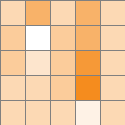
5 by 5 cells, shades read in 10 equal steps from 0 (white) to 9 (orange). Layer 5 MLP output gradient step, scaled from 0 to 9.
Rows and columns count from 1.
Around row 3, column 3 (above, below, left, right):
4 4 2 8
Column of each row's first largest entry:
2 4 4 4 1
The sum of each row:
21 17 21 22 13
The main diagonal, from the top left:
3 0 4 9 3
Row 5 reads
3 3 3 1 3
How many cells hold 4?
5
